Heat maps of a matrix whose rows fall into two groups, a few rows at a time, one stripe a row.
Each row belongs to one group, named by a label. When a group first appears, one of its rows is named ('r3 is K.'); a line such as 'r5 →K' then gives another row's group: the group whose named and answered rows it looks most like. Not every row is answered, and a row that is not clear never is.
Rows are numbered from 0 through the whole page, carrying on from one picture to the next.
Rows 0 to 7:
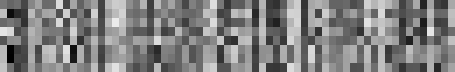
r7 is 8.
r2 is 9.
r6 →8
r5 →8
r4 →9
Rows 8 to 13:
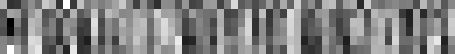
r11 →9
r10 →9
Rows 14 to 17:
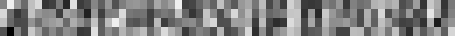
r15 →8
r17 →9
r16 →8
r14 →9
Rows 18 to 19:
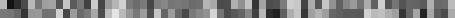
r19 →9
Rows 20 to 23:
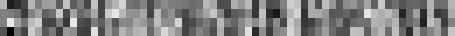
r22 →9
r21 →9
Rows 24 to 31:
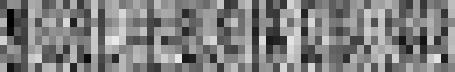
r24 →9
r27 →9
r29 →9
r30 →9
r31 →8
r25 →9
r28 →8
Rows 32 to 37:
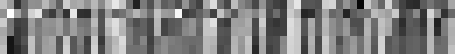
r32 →8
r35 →8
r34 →8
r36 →8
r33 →9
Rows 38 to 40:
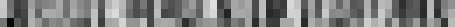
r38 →8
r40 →9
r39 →8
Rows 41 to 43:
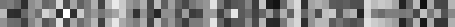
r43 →9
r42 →8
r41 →9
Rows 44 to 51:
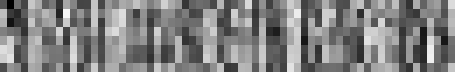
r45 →8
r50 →8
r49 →8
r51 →9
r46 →8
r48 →9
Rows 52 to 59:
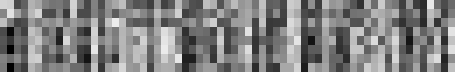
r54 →8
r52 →8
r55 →9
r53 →9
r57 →9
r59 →9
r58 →9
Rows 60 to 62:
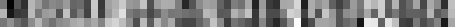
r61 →8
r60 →9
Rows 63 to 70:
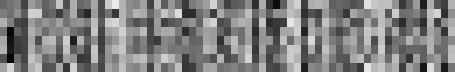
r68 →8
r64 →9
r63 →9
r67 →8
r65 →8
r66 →9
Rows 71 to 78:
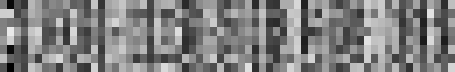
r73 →9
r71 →9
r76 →9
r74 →9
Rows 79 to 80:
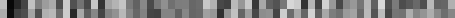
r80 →8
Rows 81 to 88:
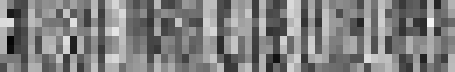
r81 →8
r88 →9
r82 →8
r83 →8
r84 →8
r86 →8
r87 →9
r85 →8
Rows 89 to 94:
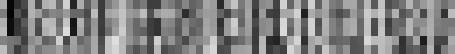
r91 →8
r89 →8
